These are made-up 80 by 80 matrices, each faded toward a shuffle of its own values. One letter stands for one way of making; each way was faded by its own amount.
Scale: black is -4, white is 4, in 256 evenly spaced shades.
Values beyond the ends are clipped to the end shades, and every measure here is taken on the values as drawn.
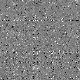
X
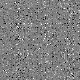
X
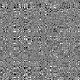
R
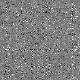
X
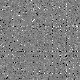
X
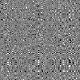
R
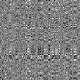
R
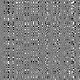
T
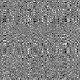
R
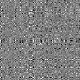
R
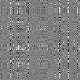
T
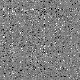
X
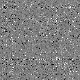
X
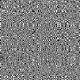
R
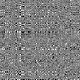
R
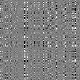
T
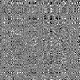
R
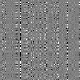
T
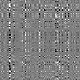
T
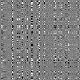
T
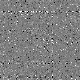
X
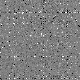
X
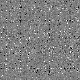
X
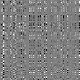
T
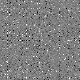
X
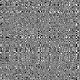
R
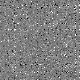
X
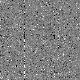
X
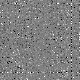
X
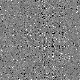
X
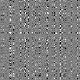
T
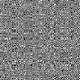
R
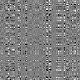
T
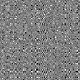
R
